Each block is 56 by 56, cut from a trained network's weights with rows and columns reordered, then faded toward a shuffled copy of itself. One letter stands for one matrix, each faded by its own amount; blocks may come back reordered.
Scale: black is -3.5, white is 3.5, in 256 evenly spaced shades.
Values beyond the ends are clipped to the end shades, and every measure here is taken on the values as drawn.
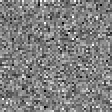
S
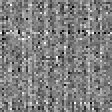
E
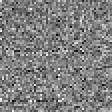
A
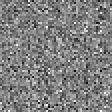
A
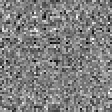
A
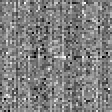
E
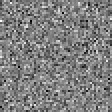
S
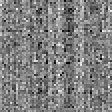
E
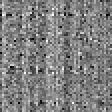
E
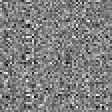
A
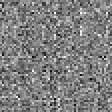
A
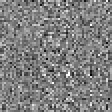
A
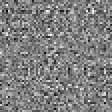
A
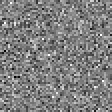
S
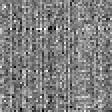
E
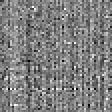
E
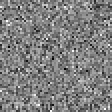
S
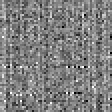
E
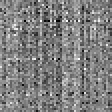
E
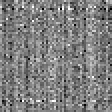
E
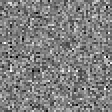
S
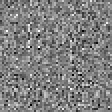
A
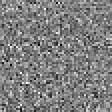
A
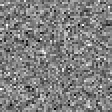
S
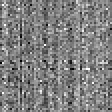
E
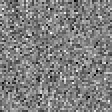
S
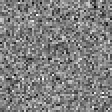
S
